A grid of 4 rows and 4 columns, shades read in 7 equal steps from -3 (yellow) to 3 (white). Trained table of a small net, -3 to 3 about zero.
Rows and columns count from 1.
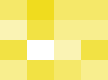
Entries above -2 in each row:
3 3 2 3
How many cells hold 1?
2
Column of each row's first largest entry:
1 1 2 1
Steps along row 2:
down up same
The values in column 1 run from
-2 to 1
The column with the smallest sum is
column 2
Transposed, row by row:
-1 1 -2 0 | -3 -2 3 -2 | -1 0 1 -1 | -1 0 -2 0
